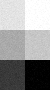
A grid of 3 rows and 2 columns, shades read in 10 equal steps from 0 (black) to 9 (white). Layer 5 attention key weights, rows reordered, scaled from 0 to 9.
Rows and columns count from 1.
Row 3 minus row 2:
-4 -7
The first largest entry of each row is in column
2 2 1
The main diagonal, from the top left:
8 7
